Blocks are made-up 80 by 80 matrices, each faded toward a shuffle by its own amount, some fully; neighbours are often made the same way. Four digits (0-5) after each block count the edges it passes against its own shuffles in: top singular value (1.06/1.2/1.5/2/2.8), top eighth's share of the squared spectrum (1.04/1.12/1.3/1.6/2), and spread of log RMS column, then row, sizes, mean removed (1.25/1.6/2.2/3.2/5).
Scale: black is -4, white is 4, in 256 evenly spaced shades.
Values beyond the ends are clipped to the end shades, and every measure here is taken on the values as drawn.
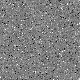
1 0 0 0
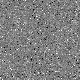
2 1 0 0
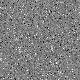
0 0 0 0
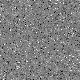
1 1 0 0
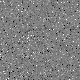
1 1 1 0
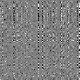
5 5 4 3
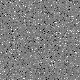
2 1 0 0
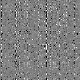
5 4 3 2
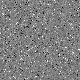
1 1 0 0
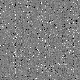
3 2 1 0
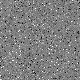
0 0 0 0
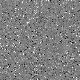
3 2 1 0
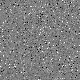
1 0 0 0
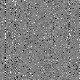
4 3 2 1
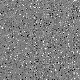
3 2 1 0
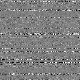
3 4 0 4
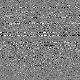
2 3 0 3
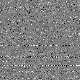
2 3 0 3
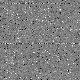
2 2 0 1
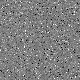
0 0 0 0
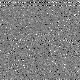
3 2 0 2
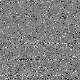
2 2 0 2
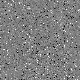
1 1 1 0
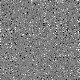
1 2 1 1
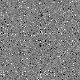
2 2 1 1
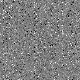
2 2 2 0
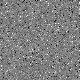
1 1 1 0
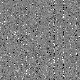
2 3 3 0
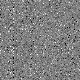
2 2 2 0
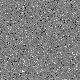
0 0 0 0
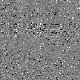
3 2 0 1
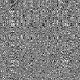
4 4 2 2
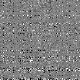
2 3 3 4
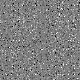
1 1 2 1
